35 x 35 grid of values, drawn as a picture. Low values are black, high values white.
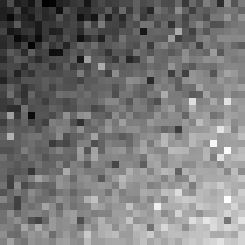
Histogram: bell-shaped. Stripes: none. Slope: up to the bottom right. Ninth with the lowest average: top left. Ninth with the highest average: bottom right. Odd rows or columns: none.
